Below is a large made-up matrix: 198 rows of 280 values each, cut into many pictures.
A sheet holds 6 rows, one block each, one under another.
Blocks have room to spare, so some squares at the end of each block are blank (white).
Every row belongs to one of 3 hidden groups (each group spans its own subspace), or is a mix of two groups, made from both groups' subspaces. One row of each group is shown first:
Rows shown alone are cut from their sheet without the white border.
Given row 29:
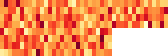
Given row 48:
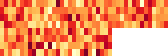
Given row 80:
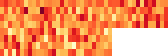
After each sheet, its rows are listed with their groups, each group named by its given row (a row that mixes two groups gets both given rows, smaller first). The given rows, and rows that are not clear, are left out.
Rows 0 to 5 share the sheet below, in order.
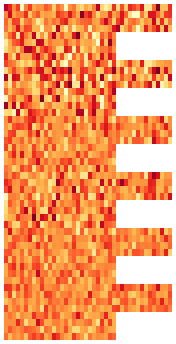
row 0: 48 and 80
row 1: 48
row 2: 29
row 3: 48
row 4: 29
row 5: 80
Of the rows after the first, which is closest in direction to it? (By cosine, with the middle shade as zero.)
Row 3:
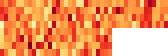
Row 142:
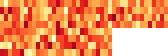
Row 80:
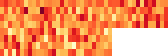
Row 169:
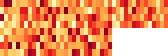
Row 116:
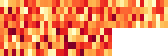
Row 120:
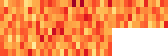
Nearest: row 142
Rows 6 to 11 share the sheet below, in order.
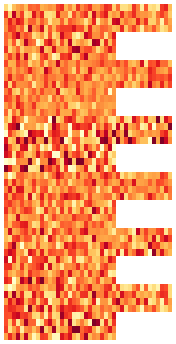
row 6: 80
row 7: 80
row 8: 29 and 48
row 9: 80
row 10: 29
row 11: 80
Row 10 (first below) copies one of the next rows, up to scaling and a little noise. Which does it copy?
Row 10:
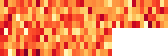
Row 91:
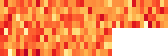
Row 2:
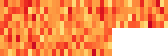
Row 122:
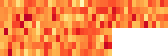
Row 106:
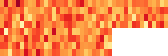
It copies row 91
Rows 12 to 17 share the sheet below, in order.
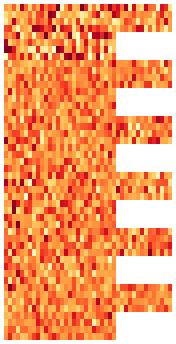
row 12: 48
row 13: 29
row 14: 29 and 80
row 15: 29 and 80
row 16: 80
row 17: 80
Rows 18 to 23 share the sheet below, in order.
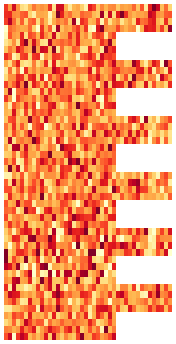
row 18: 48
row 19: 29
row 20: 80
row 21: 80
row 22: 48
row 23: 48
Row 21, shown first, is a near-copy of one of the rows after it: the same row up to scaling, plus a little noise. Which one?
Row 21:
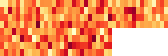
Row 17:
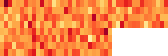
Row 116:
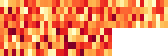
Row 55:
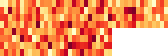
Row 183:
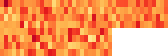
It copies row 55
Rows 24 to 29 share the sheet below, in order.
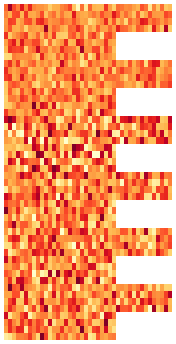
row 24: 29
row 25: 48
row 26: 80
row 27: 48
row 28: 48
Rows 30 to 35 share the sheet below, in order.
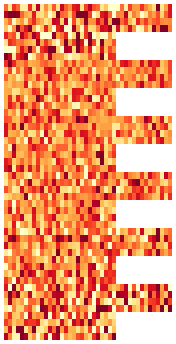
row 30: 48
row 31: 80
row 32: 29
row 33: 29 and 80
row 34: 48
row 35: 48 and 80
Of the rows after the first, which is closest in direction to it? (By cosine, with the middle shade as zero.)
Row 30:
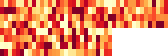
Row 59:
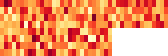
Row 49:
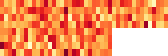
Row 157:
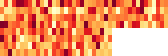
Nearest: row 59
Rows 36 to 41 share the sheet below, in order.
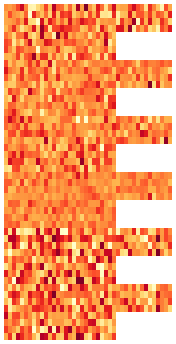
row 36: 29
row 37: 29
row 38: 29
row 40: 48
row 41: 48
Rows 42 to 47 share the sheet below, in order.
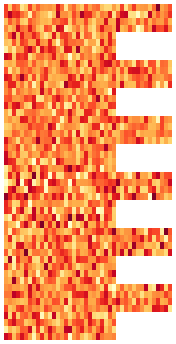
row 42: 48 and 80
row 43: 48 and 80
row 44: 48
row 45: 29
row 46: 29
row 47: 29 and 48
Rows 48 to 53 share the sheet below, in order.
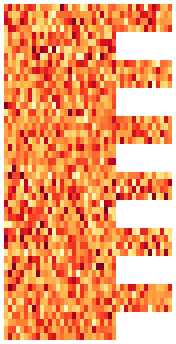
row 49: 29 and 48
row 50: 29
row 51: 29
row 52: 29
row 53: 80
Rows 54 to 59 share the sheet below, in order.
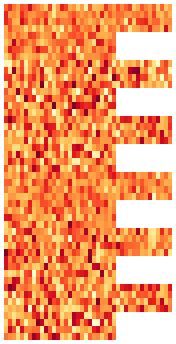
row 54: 29 and 48
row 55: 80
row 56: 80
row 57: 29 and 48
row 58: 48 and 80
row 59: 80
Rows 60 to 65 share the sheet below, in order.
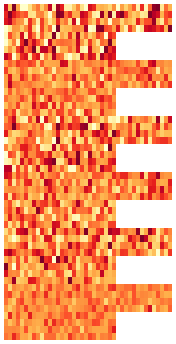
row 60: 48
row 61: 48
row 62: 48 and 80
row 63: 80
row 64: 29 and 48
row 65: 29
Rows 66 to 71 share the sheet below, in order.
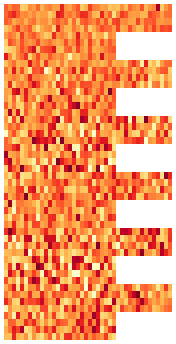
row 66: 48
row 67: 80
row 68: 48
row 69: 29
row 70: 80
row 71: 29 and 80
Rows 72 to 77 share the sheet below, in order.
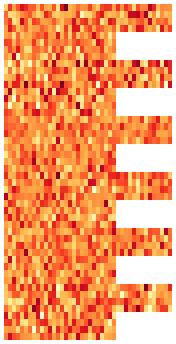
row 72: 48 and 80
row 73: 29
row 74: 48
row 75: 48 and 80
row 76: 29
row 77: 48 and 80
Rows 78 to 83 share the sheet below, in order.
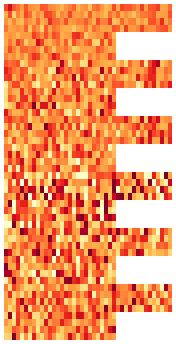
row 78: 80
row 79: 48
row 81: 29
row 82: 48
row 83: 29
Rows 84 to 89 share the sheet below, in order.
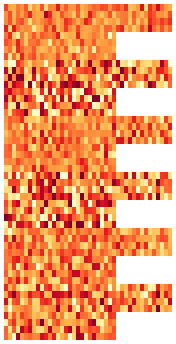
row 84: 80
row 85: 80
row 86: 29
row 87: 48
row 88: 80
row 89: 48
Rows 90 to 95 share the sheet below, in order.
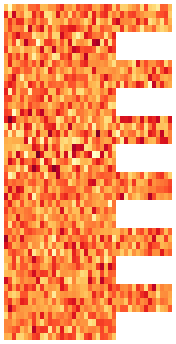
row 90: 80
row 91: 29
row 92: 80
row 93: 80
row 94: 29 and 48
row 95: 48
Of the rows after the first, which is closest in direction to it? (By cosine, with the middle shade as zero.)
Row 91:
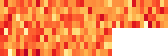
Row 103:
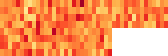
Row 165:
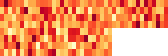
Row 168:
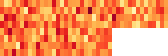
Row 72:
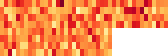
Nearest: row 103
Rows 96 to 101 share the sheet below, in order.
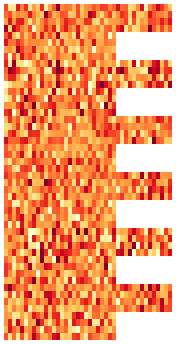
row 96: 80
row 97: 48
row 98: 29
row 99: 80
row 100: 29
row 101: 80
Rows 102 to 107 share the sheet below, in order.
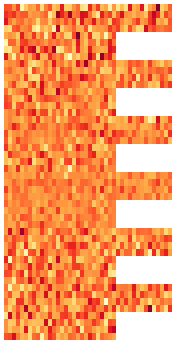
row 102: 48
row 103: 29
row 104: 48
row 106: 29
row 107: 29
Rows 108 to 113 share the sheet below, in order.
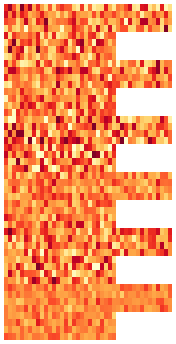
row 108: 29
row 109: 48
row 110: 80
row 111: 48
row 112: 80
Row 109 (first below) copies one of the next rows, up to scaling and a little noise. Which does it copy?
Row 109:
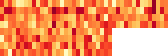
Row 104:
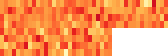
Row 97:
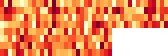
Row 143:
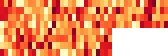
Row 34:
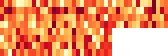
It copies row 34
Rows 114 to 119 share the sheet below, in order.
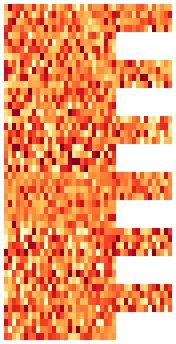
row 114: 29
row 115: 29
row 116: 80
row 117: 29
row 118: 29
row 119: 29
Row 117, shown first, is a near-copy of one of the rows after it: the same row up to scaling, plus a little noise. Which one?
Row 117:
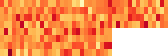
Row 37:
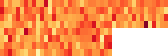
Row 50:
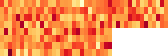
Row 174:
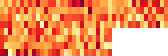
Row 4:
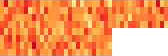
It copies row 50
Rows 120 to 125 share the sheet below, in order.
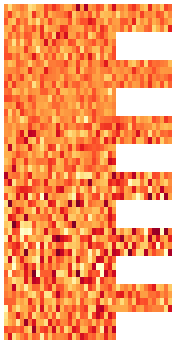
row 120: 29
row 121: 80
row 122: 29
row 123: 29 and 80
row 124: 29 and 48
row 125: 48 and 80
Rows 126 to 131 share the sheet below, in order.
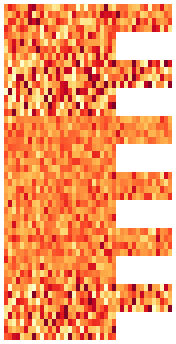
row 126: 29
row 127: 29
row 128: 80
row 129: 29
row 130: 48
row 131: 29
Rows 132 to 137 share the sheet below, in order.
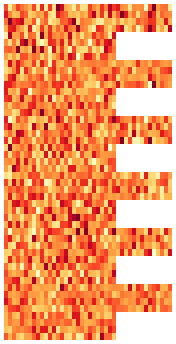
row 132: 48 and 80
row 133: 29
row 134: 29 and 80
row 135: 80
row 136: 29
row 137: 48
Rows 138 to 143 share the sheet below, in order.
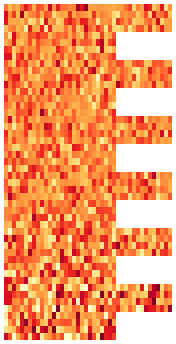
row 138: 29
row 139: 29 and 80
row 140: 48 and 80
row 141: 48
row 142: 48 and 80
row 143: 48
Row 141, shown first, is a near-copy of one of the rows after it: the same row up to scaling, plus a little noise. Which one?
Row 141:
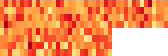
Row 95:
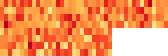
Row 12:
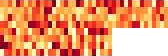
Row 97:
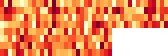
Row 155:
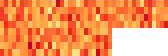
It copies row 95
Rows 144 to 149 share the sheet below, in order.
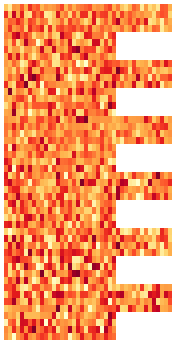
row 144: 80
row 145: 29
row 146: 29 and 48
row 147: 48 and 80
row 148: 80
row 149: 29 and 48
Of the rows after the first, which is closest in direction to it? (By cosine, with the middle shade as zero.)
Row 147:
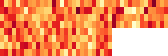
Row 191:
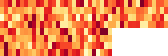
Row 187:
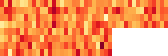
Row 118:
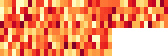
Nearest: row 187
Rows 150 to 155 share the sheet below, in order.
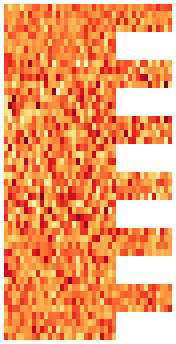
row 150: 29
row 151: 29
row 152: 29
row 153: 29 and 80
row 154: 48
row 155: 48
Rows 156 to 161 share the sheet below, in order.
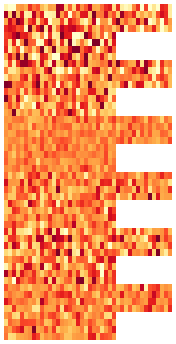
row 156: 80
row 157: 48
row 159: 29
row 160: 48
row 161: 48 and 80
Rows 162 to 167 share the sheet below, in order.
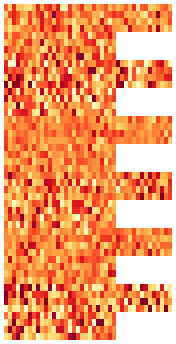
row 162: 48
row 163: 80
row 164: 48
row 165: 80
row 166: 29
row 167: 29
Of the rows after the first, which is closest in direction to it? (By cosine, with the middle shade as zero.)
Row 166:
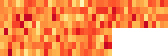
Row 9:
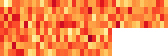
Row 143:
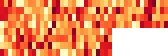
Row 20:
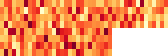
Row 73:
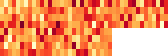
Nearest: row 143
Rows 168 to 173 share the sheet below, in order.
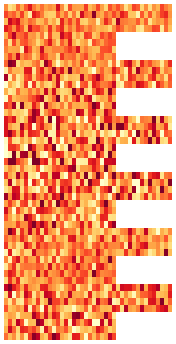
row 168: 80
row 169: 48 and 80
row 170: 29 and 48
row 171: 29 and 80
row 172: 29 and 80
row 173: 80
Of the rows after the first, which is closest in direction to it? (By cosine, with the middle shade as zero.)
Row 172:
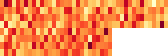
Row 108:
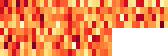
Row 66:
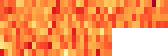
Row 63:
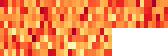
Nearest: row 108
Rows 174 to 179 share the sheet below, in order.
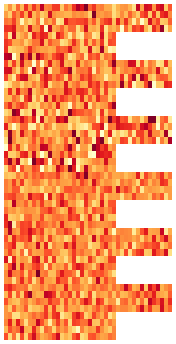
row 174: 29
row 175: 29
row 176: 48
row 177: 29 and 80
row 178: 29
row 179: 80
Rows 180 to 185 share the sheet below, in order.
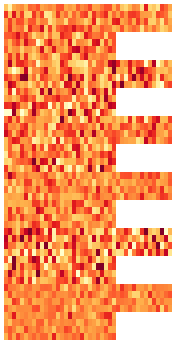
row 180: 80
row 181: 29 and 48
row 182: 48
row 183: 80
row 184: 29
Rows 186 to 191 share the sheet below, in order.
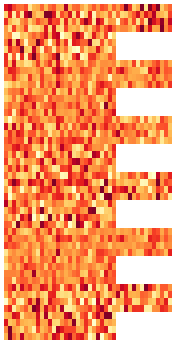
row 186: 80
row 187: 48
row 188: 80
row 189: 48
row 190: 48
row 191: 48 and 80
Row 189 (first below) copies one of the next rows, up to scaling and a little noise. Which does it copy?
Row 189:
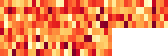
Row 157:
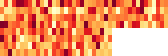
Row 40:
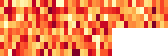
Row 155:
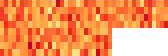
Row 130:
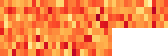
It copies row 130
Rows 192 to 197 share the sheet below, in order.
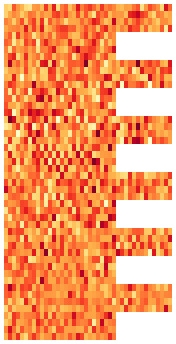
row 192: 29 and 80
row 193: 29 and 80
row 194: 29 and 80
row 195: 48 and 80
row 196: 29
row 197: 29 and 80
